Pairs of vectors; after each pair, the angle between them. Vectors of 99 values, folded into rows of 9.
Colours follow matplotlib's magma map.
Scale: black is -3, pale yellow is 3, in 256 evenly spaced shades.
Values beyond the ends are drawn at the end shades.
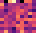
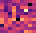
orthogonal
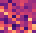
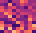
nearly parallel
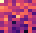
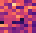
partly aligned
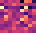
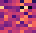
nearly parallel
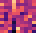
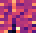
nearly parallel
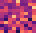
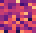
nearly parallel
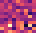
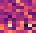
nearly parallel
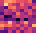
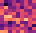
nearly opposite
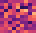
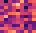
partly aligned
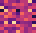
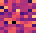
nearly opposite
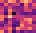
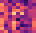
partly opposed
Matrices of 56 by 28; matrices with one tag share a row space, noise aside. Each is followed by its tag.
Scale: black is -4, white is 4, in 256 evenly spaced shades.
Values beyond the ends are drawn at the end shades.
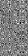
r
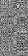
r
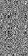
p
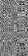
r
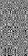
p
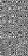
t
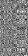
r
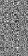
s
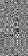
s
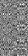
r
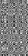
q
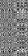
r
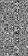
s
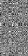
t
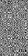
p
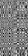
r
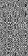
p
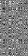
t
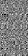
q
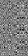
r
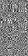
p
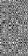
t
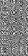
q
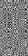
p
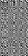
q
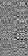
r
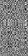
p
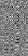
s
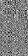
p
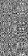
r
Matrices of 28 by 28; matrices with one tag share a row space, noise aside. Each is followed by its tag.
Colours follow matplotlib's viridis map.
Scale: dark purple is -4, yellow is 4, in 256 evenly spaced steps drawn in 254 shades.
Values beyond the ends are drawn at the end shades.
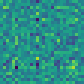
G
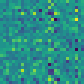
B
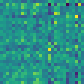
B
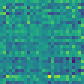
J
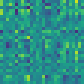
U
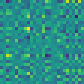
U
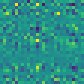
G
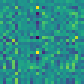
G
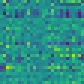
J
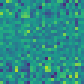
U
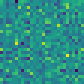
U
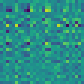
U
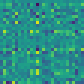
G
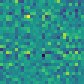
U
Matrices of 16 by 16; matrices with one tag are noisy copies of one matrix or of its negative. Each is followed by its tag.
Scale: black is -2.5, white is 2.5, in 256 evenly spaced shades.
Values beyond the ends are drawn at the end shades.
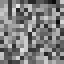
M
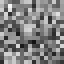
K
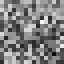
K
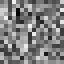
M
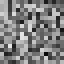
M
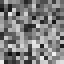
K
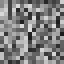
M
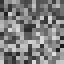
K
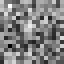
K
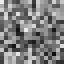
K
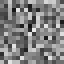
M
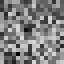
K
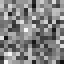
K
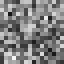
K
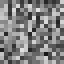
M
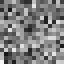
K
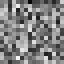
M
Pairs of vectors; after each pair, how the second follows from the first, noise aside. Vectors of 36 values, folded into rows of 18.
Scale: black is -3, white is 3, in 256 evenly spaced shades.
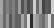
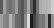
sign-scrambled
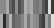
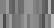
shrunk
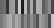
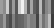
sign-scrambled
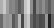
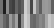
reversed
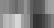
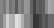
copied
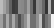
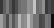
sign-scrambled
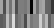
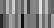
reversed
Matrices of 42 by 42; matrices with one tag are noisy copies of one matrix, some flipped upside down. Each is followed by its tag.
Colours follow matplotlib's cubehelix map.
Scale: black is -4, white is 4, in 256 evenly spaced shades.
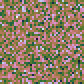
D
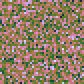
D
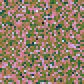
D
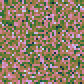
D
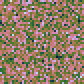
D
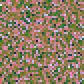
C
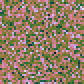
D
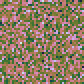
D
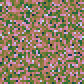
C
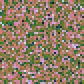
D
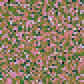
C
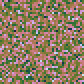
C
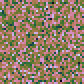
D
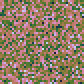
D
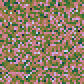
C
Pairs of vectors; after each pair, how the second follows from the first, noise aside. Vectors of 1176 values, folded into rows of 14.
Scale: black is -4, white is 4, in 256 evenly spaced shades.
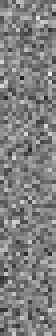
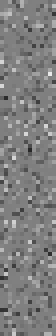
partly zeroed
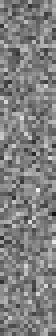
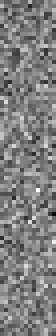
copied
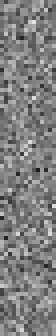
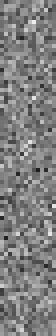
copied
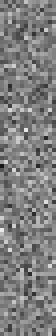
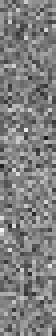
copied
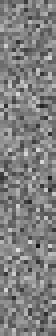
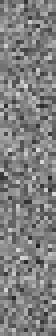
copied
